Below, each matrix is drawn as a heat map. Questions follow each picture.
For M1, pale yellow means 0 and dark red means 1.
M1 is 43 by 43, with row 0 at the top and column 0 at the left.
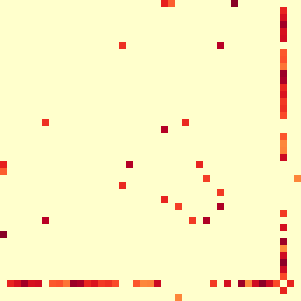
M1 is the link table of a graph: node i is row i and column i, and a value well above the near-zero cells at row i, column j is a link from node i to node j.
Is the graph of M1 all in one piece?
no
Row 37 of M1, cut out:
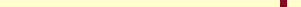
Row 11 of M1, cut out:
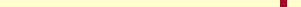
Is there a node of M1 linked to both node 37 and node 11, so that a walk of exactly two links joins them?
yes
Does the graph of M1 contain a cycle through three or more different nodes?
no
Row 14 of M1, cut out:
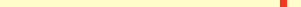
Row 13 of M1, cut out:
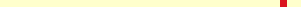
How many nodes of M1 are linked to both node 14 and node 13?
1
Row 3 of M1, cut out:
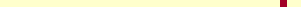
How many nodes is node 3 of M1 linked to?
1
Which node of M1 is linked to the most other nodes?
node 40
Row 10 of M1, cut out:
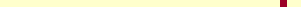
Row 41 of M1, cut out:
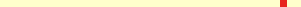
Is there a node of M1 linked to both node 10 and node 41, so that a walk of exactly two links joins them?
yes
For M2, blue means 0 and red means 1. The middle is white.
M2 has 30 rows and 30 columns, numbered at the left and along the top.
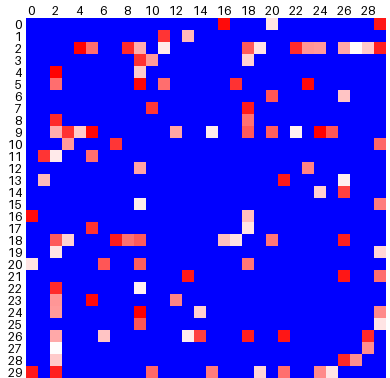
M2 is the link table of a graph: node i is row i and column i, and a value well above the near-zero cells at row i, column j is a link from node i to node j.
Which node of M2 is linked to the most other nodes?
node 2
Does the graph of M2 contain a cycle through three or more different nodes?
yes
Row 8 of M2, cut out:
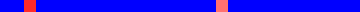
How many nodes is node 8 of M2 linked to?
2
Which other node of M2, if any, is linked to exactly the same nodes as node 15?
node 25
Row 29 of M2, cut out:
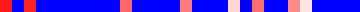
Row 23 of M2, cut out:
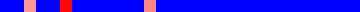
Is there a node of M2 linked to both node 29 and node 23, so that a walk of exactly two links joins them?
yes
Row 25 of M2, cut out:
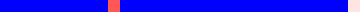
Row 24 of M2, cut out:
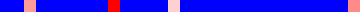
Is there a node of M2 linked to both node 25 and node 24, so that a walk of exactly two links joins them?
yes
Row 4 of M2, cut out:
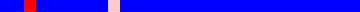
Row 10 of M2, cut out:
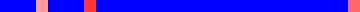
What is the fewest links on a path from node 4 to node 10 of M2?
3
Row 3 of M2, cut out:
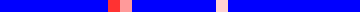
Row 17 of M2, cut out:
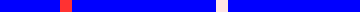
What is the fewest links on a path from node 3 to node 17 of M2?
2
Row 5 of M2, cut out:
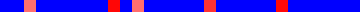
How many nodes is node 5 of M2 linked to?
5
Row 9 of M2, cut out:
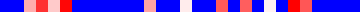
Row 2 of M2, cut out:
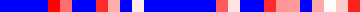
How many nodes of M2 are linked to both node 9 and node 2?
5
